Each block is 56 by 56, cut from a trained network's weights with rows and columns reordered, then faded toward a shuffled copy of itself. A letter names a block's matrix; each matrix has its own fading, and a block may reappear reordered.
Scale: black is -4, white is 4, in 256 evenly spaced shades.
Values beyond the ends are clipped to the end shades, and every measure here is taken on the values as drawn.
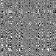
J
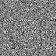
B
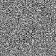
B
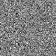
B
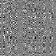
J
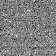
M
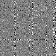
J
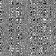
J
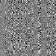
J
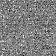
M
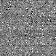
M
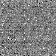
M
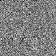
B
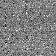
M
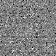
M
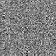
B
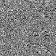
B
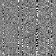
J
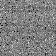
M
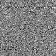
B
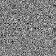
B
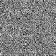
B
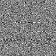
B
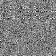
B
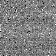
M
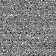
M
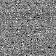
M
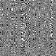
J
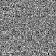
B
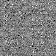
M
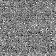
M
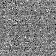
M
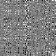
J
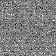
M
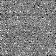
M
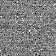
M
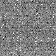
M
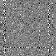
J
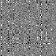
J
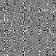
J
